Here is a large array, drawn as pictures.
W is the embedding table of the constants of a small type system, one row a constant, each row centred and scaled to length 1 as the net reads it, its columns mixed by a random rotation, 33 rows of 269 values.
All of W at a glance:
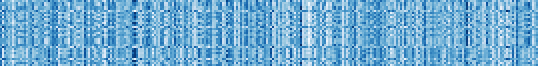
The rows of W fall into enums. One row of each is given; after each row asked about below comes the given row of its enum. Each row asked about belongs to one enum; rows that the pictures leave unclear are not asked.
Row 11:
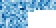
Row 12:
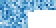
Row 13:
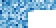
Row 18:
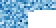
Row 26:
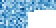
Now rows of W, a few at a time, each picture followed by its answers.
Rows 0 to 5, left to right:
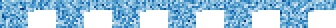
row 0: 11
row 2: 12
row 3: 18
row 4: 18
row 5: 13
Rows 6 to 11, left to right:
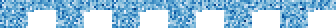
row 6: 26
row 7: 12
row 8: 26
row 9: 12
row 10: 18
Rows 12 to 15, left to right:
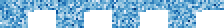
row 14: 26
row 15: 18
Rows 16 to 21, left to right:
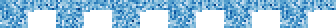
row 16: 12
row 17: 26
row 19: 12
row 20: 12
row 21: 12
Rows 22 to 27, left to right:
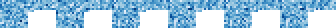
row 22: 18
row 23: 13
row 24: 26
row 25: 11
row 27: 11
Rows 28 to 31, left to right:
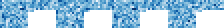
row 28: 11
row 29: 13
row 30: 11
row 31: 18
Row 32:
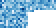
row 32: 26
